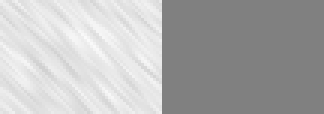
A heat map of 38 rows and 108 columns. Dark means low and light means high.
It is made of 1 by 2 panels. Panel 1,1: very high, slanting down to the right, faint in contrast. Panel 1,2: middling, flat.
